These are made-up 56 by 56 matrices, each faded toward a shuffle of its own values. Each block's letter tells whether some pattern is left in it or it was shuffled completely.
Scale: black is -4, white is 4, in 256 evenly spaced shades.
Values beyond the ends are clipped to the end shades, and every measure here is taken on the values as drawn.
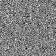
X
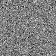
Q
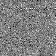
X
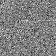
Q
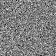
Q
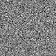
X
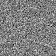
Q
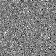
X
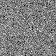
Q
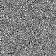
X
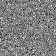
Q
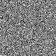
Q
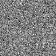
X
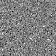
X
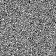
Q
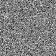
Q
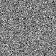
X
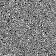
Q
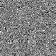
X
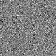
X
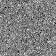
Q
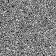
Q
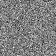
Q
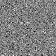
X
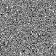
X
